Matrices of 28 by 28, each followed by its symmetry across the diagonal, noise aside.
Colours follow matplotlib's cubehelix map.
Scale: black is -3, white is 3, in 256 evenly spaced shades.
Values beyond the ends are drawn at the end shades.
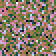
neither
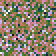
neither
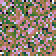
symmetric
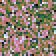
antisymmetric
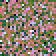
neither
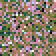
antisymmetric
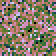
symmetric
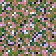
symmetric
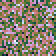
neither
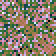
symmetric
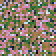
antisymmetric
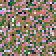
antisymmetric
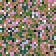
neither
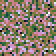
neither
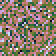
symmetric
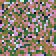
antisymmetric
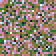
symmetric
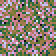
symmetric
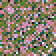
symmetric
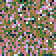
neither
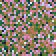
antisymmetric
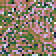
antisymmetric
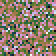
antisymmetric
